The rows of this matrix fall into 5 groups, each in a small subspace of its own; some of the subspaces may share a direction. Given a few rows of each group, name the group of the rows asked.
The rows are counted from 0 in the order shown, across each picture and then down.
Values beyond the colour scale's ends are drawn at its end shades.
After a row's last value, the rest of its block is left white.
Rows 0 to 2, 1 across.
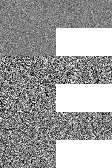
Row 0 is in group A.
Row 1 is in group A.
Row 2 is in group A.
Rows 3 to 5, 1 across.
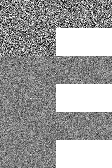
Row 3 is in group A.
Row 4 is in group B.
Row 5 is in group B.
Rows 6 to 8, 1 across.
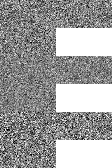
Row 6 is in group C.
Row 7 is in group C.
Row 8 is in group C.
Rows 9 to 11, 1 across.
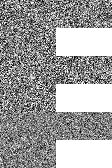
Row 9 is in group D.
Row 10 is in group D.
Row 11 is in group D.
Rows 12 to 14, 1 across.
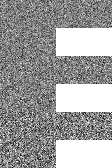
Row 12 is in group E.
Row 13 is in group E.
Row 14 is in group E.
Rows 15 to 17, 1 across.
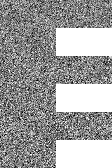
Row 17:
B
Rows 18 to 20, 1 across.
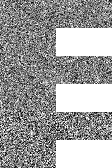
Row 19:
A
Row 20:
B
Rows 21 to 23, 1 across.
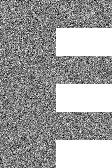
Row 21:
B
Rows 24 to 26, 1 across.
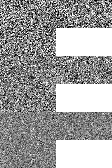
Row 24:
B
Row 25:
A
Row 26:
A
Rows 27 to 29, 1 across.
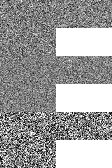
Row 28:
D
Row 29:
D
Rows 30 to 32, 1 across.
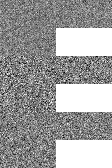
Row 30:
E
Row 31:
C
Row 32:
D
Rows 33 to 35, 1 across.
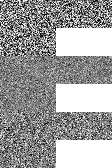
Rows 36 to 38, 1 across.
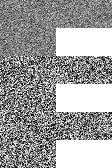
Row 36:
A
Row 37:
B
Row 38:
D
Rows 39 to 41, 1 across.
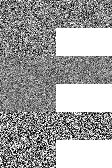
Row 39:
B
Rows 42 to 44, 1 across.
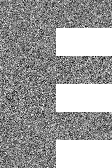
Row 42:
A
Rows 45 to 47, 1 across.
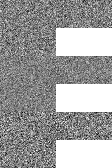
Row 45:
E
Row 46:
B
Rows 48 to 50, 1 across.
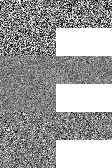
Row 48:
D
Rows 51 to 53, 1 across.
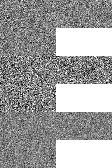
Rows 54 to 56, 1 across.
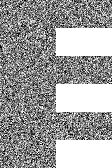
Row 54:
D
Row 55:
E
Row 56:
A
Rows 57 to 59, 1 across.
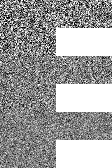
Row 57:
C
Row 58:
A
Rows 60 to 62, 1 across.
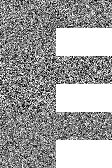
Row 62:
E
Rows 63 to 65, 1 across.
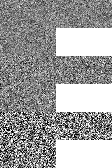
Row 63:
D
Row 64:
E
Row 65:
C
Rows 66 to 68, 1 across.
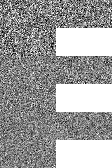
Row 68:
B
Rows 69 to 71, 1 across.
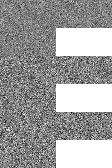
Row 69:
C
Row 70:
B
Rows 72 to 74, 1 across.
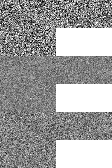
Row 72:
C
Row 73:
C
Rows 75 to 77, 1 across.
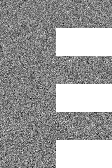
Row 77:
B
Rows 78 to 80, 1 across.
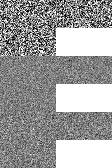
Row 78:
E
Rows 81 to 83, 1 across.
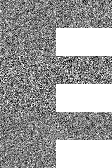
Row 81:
E
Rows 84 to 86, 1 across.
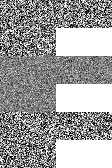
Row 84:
E
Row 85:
D
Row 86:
D
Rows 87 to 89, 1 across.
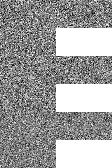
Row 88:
B
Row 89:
D
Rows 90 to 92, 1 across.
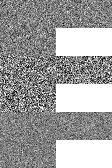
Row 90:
D
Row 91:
E
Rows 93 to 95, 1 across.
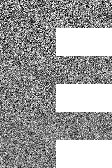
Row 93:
A
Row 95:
A
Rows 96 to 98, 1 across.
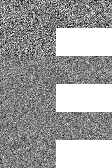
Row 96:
B
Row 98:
D
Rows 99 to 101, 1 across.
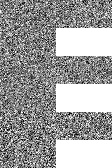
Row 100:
B
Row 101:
C
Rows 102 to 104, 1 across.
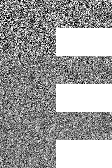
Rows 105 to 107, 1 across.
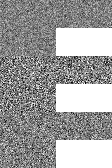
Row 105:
E
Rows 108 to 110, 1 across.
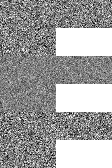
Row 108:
A
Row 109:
D
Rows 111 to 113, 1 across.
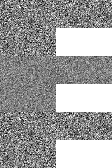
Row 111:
C
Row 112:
B
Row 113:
C
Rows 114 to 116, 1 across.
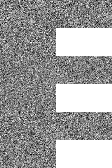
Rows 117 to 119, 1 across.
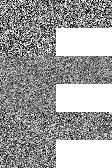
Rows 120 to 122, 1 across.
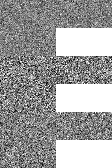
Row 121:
B
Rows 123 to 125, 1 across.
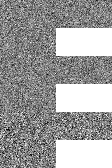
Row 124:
B
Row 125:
C
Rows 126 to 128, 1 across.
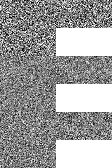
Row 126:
A
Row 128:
D
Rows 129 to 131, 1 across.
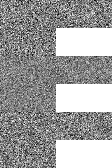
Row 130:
B
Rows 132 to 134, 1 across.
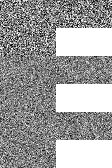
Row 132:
D
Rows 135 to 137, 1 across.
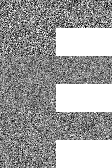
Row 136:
C
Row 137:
B
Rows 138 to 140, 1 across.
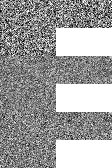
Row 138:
E
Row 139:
A
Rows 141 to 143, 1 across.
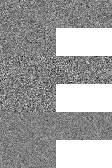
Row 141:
D
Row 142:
B
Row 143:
A
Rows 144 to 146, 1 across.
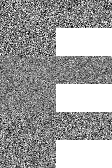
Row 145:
E
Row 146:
C
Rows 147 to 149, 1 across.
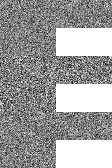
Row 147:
D
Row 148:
D
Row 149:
C
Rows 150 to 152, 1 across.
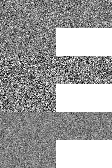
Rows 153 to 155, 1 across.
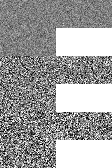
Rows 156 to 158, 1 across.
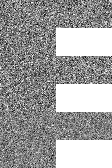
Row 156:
A
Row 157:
E
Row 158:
C
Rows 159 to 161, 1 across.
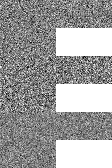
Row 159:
A
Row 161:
E
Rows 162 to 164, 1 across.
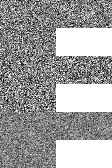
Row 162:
B
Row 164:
B
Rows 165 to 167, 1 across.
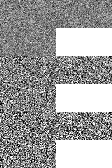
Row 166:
D
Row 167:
D
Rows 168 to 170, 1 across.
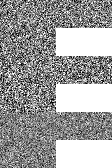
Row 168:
D
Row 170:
E
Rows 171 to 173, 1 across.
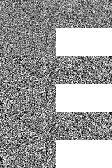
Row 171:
D
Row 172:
D
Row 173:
D
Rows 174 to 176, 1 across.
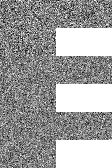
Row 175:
C
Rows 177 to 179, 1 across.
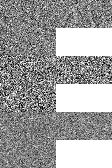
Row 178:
E
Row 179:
E
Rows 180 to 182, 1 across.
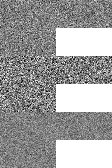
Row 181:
A
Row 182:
A
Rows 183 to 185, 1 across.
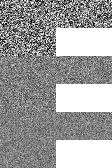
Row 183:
A
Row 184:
B
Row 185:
E
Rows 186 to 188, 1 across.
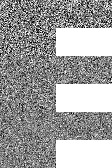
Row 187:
E
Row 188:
C
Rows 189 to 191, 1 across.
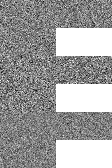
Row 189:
A
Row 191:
D
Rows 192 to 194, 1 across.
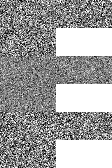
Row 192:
E
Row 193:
B
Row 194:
D
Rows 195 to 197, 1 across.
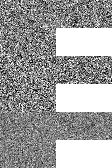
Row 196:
E
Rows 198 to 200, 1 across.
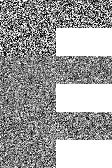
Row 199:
C
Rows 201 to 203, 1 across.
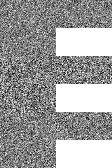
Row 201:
D
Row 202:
C
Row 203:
B
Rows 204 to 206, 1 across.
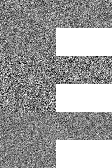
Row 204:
D
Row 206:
B
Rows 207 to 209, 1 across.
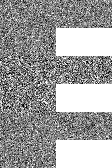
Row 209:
B
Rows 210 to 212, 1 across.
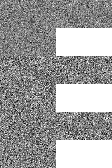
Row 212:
A
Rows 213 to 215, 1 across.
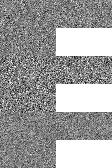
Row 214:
D
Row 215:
B
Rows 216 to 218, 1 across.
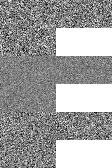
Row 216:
A
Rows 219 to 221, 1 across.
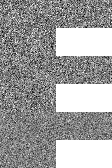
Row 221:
D
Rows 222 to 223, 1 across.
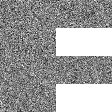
